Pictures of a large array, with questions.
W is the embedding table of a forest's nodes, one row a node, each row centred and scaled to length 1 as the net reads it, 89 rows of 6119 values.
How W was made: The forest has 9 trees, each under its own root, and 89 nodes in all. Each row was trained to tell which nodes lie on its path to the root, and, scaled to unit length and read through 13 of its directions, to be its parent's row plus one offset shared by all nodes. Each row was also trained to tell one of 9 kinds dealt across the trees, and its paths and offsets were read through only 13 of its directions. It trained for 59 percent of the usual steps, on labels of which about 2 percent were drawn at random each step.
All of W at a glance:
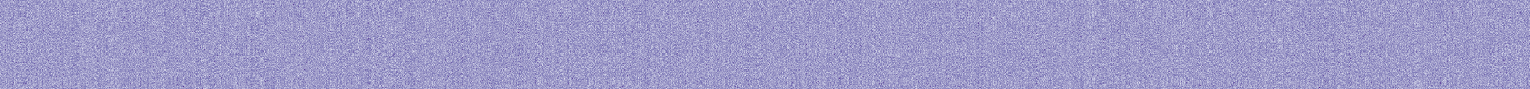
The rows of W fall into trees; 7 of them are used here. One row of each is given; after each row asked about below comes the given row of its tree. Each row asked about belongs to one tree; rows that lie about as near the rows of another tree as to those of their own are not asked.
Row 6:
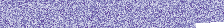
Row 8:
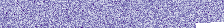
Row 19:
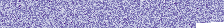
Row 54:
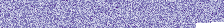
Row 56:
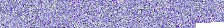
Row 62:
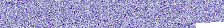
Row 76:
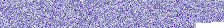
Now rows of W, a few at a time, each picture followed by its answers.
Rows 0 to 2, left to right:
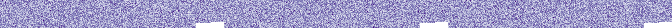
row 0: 54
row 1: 56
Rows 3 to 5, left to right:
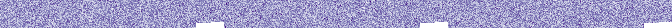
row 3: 19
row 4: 19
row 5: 6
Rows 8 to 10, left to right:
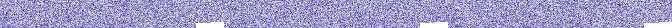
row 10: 8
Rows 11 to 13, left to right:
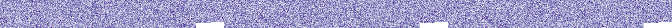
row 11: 6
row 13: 56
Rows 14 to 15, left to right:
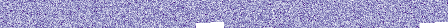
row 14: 6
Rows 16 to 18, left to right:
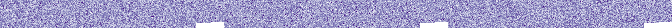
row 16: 19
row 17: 8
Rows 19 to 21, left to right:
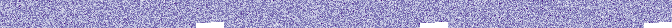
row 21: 56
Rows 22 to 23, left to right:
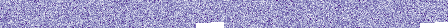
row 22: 8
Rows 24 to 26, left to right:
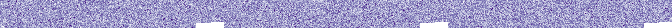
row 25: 8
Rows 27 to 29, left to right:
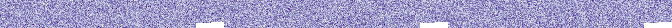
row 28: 76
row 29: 8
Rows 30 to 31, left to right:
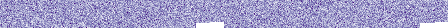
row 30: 62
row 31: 56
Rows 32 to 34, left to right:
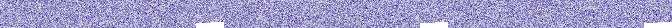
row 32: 6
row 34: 56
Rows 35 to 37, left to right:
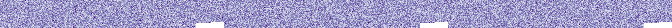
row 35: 76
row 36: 19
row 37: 56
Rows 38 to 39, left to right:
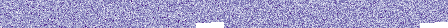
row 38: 54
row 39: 8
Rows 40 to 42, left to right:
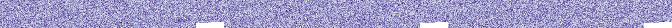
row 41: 76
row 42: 62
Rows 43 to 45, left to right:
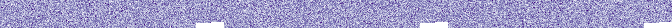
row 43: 56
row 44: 76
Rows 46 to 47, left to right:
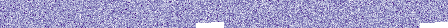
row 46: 54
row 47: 54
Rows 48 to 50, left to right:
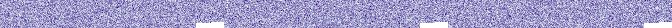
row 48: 54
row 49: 62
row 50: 56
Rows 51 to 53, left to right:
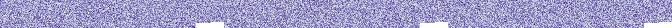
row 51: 56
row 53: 62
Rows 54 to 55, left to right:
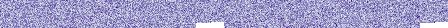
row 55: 19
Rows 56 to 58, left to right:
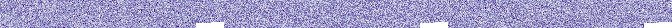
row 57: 62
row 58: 8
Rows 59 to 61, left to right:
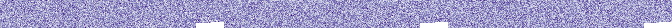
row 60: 8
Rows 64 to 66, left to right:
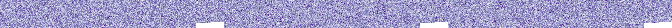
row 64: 19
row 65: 19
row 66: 62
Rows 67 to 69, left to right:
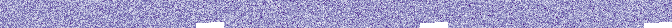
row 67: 8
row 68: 56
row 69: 8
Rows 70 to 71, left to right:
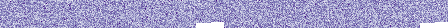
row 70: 8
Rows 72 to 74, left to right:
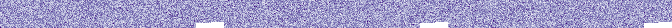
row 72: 56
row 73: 54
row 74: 62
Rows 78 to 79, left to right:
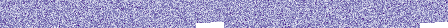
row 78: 8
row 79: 19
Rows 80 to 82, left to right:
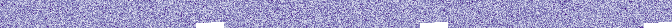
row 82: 54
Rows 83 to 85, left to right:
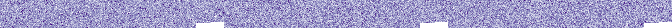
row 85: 19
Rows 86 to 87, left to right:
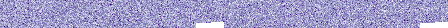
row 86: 76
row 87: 56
